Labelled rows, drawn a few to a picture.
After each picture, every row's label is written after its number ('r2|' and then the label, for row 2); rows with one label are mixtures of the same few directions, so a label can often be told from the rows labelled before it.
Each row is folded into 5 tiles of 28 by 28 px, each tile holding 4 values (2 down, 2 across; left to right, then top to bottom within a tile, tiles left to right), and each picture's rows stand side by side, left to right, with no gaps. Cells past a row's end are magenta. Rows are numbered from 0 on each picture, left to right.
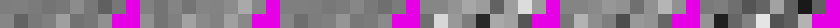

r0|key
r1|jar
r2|key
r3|key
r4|key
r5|key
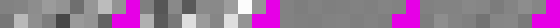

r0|key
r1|jar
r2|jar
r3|key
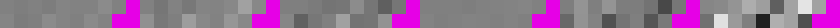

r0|jar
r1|jar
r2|key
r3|jar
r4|jar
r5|key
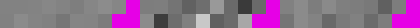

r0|key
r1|key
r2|jar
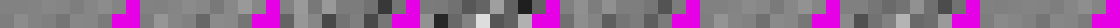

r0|key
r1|key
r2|jar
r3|key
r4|jar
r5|key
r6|key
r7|key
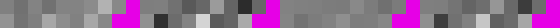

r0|jar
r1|key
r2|key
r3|key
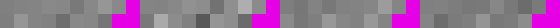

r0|key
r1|key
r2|jar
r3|key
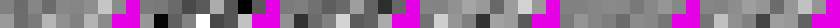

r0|jar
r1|key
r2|key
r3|key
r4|key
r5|key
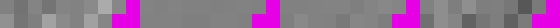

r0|jar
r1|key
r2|key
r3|jar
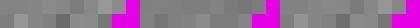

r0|key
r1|key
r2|key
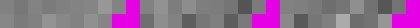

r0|jar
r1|jar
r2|key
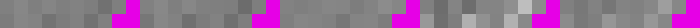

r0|jar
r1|jar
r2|key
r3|jar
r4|jar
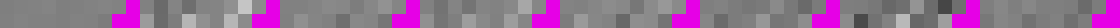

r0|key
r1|jar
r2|key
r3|jar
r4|key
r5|key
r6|key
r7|jar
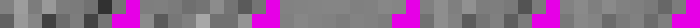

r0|jar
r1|key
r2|key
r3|jar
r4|jar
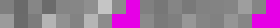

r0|jar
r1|jar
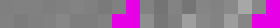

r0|key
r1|jar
